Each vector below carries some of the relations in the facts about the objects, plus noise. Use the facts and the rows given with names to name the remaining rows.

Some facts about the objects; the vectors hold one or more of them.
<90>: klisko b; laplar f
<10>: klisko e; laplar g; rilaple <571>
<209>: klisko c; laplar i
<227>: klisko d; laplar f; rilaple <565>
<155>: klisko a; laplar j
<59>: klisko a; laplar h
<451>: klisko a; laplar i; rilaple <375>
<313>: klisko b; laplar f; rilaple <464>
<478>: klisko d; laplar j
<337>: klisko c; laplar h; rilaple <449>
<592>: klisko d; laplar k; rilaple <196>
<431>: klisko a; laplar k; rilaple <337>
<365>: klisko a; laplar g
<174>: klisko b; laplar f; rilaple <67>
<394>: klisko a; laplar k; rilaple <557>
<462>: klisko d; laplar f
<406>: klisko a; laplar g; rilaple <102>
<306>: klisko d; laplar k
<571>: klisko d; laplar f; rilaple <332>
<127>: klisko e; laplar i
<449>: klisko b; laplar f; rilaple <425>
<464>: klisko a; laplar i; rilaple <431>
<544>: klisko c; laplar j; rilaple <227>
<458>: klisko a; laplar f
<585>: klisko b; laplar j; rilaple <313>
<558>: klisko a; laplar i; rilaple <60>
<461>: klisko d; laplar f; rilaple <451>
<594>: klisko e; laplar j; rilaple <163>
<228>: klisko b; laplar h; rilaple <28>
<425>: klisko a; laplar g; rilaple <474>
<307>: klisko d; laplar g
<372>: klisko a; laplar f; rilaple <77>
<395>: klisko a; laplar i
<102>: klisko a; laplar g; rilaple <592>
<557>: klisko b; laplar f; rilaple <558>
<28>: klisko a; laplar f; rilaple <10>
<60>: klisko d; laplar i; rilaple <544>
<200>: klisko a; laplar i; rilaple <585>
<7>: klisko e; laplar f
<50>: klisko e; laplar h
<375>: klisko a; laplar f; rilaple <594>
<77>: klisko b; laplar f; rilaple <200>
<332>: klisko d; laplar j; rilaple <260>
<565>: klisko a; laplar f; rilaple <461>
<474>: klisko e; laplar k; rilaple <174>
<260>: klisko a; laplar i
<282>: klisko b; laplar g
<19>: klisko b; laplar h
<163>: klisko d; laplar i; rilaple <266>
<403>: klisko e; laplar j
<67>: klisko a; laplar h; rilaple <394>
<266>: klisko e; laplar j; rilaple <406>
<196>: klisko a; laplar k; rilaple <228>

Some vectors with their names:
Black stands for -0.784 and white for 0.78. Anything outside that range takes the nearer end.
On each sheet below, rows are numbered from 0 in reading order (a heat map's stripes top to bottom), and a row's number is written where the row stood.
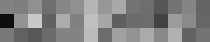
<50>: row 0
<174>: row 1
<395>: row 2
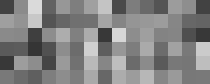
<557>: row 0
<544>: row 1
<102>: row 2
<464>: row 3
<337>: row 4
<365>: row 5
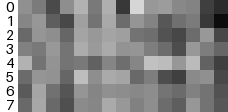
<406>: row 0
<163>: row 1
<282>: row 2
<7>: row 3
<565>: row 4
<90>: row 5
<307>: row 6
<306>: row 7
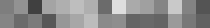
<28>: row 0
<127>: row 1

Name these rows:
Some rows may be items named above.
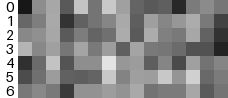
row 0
<449>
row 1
<60>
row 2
<227>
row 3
<594>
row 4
<474>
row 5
<394>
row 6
<209>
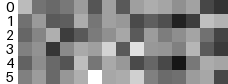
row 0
<375>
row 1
<585>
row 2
<60>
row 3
<196>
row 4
<313>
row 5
<10>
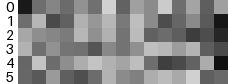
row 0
<425>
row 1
<592>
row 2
<266>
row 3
<565>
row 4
<228>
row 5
<558>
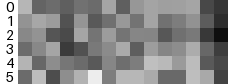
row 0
<451>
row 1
<461>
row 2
<163>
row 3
<60>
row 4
<565>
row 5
<571>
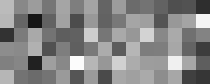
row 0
<594>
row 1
<372>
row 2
<67>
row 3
<227>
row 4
<260>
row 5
<375>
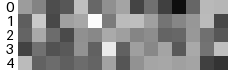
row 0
<77>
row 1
<332>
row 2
<306>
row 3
<431>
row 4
<451>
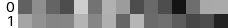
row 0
<313>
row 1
<266>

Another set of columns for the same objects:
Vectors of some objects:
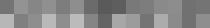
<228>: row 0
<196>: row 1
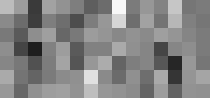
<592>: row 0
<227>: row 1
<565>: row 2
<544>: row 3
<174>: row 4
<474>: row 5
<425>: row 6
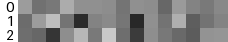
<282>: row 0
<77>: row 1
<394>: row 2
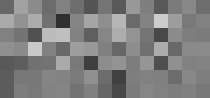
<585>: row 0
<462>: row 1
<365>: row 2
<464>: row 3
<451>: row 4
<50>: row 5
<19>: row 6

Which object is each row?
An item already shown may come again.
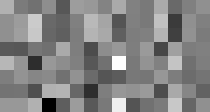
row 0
<209>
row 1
<449>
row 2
<449>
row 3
<451>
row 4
<592>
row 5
<228>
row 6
<594>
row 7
<332>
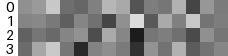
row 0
<449>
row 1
<163>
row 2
<557>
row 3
<77>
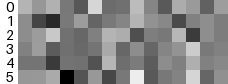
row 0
<260>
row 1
<544>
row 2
<449>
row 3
<306>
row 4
<60>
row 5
<332>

